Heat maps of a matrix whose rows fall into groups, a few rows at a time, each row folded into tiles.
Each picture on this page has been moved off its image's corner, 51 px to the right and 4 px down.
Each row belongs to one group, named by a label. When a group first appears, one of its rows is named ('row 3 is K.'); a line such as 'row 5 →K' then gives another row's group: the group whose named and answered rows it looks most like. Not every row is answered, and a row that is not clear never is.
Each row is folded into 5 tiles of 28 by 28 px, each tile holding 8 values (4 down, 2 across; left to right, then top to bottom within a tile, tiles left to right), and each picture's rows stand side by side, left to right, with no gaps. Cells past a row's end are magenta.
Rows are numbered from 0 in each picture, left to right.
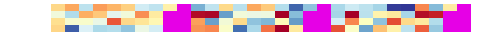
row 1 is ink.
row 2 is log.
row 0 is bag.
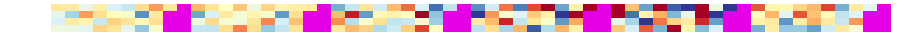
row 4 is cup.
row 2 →ink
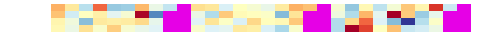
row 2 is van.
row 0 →cup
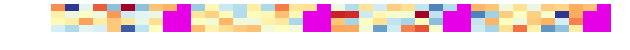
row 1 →log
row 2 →ink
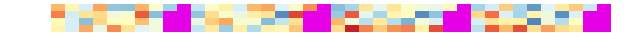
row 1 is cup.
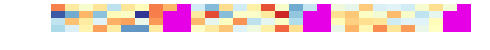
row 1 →ink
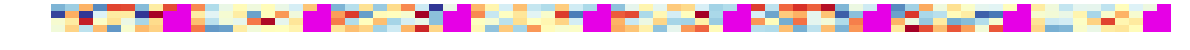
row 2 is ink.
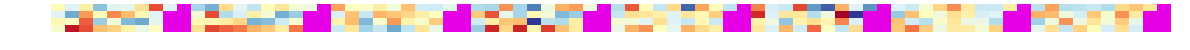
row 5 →cup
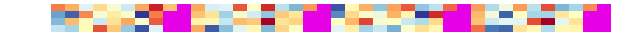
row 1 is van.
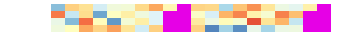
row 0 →log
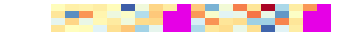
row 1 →van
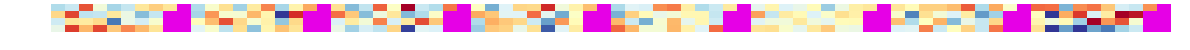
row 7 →bag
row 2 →van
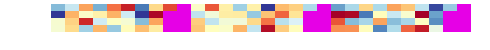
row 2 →ink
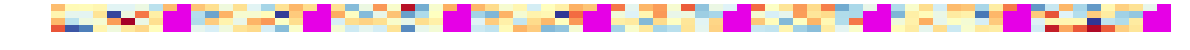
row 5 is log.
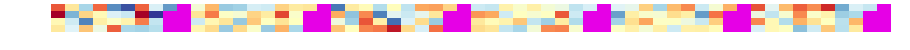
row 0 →cup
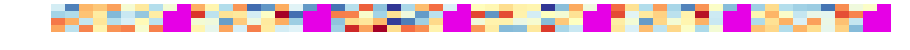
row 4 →cup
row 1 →cup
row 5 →log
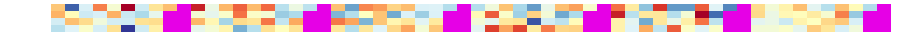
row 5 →cup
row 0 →van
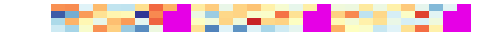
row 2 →ink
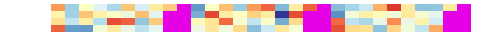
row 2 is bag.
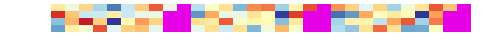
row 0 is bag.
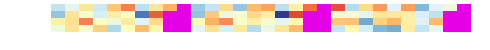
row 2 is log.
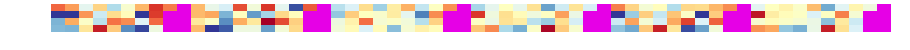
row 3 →ink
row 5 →ink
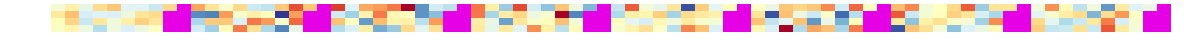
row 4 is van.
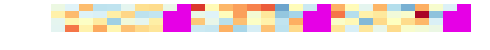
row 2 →cup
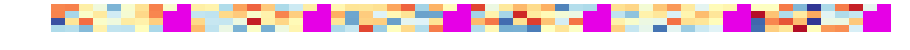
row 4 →bag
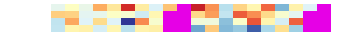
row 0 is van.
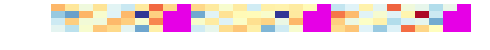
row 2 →ink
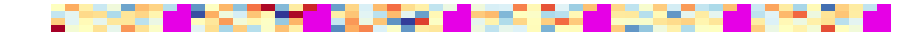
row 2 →van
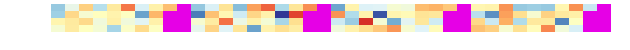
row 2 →log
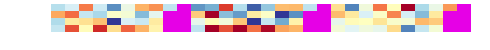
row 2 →van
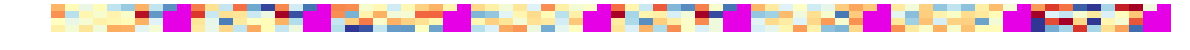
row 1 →cup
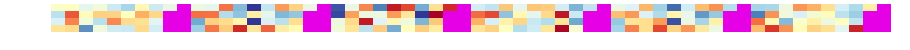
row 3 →ink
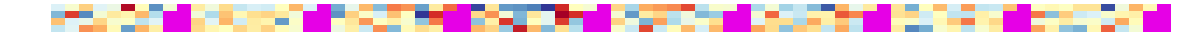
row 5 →log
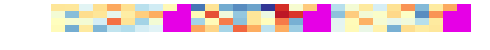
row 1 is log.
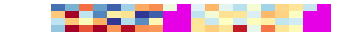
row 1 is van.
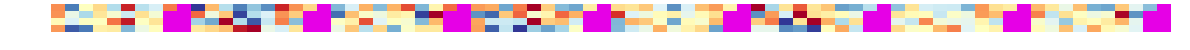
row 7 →cup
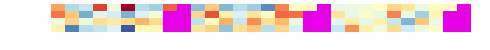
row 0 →van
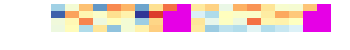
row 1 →bag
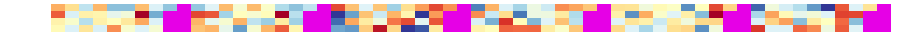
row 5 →log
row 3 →log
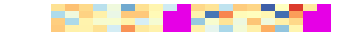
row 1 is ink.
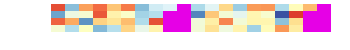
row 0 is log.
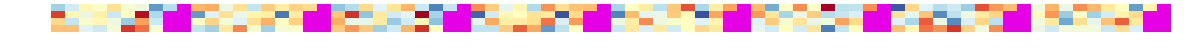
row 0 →ink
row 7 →van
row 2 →ink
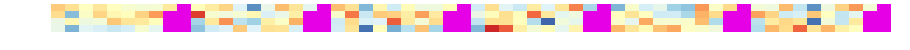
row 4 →log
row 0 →bag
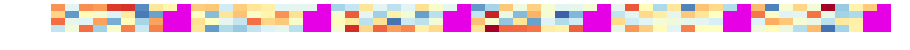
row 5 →van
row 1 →bag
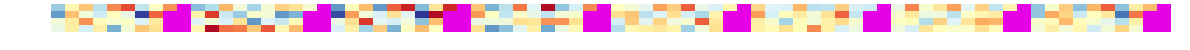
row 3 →van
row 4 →van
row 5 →cup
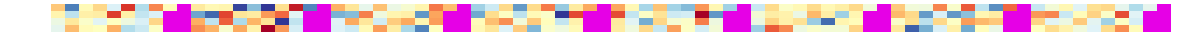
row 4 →cup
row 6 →van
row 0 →van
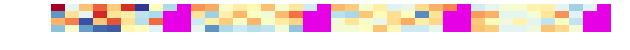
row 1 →bag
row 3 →ink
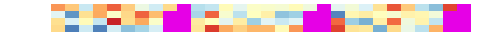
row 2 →bag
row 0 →bag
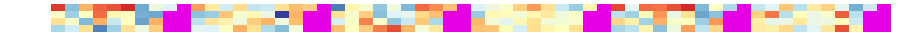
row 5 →ink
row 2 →log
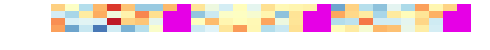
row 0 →bag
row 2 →log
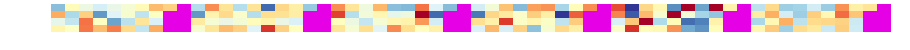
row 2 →cup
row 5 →log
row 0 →log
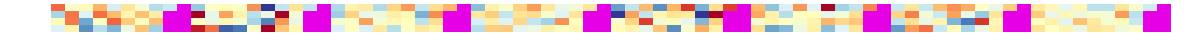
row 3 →van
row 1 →ink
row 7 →cup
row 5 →van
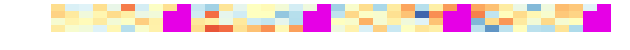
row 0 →van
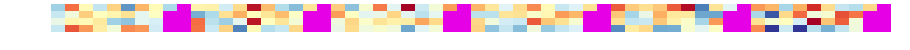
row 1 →bag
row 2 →van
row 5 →bag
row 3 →bag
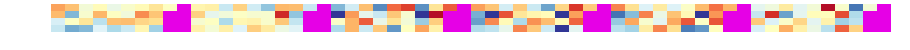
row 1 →cup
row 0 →bag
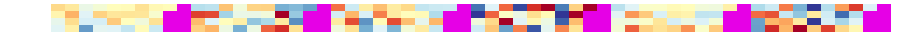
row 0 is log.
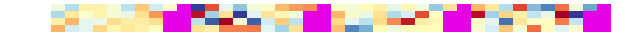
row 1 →log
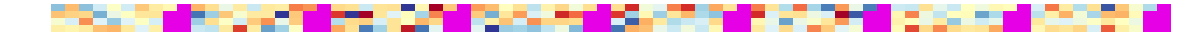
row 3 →bag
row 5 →cup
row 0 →log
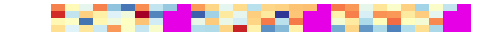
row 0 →cup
